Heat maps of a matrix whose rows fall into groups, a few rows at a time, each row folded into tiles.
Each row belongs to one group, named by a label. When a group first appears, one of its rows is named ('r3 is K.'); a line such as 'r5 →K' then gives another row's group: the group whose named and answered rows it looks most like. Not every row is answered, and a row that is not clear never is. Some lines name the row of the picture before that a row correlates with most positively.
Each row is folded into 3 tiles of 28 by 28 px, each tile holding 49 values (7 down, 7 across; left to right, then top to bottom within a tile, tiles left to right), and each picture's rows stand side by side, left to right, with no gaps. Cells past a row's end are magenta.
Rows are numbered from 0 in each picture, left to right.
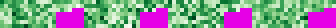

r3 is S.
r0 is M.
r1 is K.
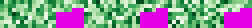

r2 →M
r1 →M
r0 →S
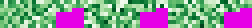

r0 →M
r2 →M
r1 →S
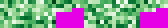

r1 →S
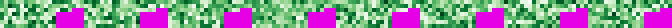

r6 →M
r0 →M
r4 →S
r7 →M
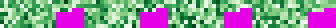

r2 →S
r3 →S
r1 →K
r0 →M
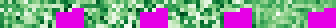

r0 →K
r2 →S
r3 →K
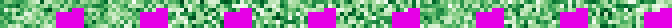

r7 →M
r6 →S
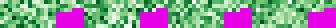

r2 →K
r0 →S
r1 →K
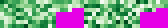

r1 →M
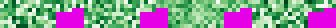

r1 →S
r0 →S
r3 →M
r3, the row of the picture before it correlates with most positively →1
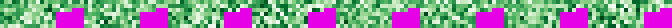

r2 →K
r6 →K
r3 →M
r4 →K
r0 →K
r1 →S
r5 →M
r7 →S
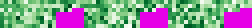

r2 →S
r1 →K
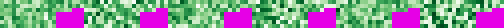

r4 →S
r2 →K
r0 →S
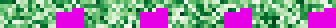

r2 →M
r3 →S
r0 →M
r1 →K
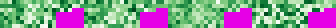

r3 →M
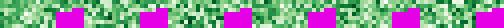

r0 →K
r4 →K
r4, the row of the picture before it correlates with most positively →2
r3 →K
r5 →S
